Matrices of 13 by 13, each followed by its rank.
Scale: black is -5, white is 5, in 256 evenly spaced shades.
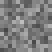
full rank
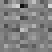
two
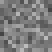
full rank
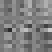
two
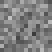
full rank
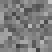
full rank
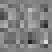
two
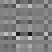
one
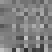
two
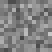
full rank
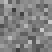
full rank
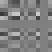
one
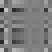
one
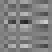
one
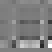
one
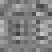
two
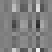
one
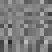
two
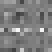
two
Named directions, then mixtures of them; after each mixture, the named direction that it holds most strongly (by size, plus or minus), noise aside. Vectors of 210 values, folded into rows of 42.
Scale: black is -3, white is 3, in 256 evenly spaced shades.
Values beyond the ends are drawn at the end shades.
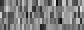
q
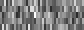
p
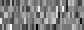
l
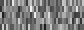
p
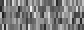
p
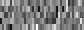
l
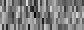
p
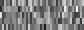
p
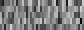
q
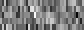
p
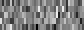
l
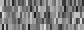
p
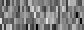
l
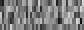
q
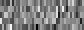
l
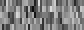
p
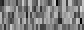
q
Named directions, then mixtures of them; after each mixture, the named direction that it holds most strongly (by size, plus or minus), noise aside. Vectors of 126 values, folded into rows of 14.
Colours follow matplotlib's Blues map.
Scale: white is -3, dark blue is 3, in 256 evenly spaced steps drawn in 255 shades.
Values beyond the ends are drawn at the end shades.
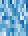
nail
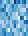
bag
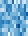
bag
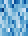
bag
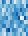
bag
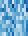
nail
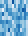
nail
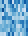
nail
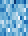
bag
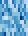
nail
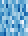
nail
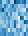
bag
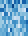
bag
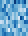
bag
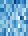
bag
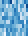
nail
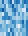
nail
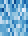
bag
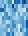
bag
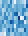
bag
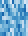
nail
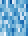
nail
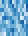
nail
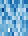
bag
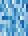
nail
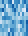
nail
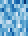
bag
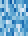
nail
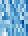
nail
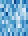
bag
